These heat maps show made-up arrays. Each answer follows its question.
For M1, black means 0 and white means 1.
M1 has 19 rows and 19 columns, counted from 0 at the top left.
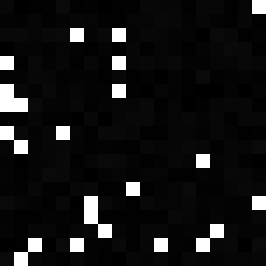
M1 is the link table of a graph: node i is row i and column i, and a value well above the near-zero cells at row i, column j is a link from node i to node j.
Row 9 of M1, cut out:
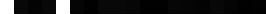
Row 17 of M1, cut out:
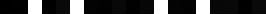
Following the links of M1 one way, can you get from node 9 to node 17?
no
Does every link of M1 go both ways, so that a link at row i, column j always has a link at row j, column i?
no
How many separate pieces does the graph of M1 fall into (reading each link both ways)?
3
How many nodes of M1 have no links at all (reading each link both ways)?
2
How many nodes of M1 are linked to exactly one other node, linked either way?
2
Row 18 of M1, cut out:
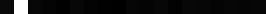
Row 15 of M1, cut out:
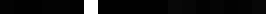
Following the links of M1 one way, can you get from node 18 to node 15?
no
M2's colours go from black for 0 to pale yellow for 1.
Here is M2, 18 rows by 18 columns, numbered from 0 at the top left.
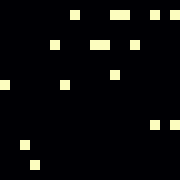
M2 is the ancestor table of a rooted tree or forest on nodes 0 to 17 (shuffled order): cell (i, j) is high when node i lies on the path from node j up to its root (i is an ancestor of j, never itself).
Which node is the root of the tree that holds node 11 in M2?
1
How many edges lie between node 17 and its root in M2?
2
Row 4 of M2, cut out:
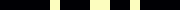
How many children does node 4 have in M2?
4
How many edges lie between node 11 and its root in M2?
2
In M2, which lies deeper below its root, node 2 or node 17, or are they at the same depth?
node 17
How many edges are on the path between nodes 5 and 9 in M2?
2
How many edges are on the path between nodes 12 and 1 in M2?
1
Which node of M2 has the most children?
4
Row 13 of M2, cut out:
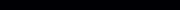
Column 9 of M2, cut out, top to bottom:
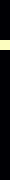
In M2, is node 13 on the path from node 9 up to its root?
no
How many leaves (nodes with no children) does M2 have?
11
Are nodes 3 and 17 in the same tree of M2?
no
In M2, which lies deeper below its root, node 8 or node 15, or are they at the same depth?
node 15
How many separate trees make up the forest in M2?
5
